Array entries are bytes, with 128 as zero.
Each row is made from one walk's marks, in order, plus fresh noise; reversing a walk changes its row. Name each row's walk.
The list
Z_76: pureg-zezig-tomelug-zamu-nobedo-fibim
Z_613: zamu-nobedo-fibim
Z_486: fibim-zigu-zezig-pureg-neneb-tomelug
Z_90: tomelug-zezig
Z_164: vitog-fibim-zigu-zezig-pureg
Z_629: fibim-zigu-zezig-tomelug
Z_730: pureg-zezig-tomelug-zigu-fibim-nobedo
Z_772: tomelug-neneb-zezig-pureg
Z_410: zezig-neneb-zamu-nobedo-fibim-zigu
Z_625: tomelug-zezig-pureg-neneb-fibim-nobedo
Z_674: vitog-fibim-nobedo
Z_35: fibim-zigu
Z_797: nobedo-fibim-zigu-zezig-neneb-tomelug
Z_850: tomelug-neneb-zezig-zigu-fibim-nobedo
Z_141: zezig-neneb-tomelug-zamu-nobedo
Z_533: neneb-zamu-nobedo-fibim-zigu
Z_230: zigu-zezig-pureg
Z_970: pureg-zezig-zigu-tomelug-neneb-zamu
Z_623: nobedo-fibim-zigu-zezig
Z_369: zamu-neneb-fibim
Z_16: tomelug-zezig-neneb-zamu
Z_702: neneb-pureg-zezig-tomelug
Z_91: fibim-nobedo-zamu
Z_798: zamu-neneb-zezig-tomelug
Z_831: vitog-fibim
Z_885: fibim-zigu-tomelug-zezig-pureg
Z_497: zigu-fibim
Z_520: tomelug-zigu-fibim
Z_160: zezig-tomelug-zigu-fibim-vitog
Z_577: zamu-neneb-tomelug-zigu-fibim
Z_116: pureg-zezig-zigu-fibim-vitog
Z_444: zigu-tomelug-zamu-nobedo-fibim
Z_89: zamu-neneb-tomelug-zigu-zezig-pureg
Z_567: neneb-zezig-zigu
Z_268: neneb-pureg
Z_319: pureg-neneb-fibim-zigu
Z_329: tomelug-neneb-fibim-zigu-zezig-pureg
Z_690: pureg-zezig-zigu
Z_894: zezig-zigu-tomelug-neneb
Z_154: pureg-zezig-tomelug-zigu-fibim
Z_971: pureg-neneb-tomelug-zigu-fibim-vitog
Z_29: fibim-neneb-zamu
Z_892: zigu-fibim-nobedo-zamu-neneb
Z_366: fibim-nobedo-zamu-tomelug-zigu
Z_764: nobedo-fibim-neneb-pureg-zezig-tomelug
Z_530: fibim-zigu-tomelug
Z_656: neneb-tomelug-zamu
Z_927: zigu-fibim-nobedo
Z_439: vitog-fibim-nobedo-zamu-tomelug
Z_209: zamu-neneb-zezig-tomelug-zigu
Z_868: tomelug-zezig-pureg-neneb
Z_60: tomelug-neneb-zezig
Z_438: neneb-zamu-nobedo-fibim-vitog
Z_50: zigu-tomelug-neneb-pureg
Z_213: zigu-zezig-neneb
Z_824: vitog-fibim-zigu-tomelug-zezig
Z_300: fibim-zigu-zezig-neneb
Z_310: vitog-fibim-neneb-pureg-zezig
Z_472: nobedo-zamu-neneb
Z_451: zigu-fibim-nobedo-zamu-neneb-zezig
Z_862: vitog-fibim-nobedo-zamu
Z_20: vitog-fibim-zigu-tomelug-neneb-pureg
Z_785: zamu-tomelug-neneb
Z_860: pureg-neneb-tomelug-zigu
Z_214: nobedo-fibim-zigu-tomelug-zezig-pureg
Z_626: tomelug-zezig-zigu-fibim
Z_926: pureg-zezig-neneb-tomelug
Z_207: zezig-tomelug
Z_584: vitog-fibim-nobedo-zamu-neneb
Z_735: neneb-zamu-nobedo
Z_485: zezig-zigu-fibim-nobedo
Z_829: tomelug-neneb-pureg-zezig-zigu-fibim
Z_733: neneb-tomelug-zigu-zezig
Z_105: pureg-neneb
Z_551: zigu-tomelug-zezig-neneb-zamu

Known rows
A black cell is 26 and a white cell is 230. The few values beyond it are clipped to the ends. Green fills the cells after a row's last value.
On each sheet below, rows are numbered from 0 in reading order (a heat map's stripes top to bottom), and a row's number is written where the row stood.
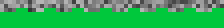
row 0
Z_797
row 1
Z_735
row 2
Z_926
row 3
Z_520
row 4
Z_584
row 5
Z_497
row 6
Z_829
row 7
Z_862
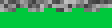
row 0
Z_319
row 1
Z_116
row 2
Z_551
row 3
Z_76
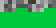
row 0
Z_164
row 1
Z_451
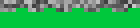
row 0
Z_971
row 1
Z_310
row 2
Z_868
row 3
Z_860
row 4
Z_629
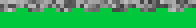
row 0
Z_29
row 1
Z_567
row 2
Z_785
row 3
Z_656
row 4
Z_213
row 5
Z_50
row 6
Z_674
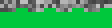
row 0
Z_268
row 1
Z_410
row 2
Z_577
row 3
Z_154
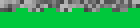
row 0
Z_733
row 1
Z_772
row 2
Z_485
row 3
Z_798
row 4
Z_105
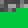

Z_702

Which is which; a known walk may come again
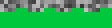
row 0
Z_319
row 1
Z_892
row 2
Z_785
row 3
Z_329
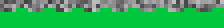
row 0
Z_690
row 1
Z_520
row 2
Z_970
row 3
Z_16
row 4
Z_623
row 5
Z_613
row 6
Z_831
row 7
Z_733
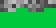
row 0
Z_735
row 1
Z_50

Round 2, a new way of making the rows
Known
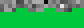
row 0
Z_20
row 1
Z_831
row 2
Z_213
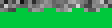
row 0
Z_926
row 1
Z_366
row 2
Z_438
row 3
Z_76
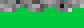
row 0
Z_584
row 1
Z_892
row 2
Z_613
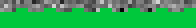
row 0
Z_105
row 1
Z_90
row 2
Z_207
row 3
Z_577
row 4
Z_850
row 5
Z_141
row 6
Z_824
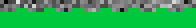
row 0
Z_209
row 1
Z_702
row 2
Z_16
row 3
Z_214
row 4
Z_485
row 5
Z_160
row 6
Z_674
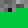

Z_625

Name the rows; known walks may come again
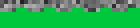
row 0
Z_319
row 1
Z_824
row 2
Z_116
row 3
Z_626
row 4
Z_772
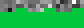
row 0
Z_625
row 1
Z_438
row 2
Z_89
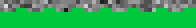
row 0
Z_300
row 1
Z_971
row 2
Z_485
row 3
Z_862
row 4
Z_472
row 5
Z_577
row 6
Z_35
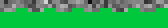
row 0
Z_366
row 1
Z_76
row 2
Z_892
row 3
Z_797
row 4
Z_520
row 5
Z_90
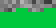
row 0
Z_497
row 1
Z_439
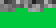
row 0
Z_785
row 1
Z_533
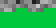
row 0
Z_584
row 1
Z_451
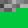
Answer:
Z_160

